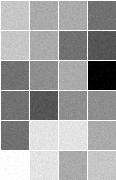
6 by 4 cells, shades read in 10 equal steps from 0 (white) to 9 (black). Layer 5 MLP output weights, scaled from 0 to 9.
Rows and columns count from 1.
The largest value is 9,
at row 3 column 4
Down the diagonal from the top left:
2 3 3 4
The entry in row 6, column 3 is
3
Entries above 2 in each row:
3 3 4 4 2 1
